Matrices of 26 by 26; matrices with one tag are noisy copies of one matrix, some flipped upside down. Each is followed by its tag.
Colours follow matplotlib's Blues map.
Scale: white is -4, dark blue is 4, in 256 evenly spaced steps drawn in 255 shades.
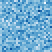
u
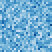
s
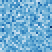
s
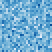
s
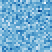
u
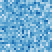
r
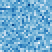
r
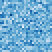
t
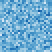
u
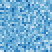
r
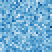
s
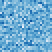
t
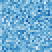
u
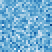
s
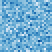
u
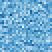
t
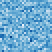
t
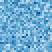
r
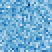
r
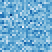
t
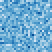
r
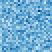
u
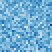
s
